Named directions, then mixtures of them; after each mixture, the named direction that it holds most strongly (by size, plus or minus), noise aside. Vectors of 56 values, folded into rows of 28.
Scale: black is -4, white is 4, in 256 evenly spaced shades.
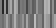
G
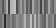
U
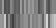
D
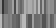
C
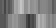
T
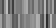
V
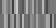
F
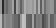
C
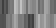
T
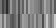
D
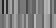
G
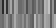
G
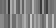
U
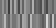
F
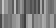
C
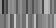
G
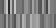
U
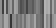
G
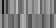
C
